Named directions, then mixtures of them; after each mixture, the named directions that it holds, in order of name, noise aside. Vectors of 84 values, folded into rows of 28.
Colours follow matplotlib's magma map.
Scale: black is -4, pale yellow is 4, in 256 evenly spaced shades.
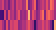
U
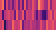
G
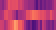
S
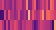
U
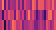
G, U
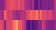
S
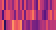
G, S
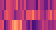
G, S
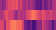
S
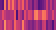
G, S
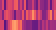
G, S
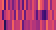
G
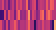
U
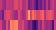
S, U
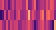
U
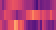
S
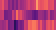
S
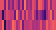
G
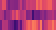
S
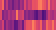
G, S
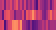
G, S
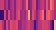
U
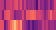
G, S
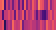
G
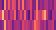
G, U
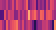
S, U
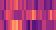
G, S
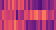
G, S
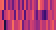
G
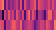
G, U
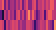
G, U
